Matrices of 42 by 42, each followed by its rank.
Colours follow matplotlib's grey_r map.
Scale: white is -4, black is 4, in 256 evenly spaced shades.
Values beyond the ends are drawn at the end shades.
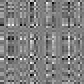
two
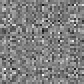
five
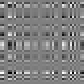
one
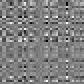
two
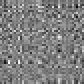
five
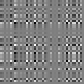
one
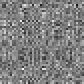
five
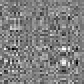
five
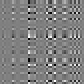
one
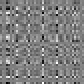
two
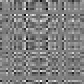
two
